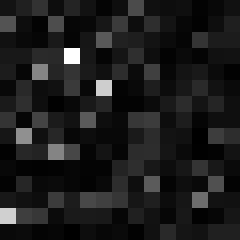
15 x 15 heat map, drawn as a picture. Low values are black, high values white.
Histogram: skewed, a long tail of high values. Average level on the scale: 10%. Stripes: none. Calmest part: top right.
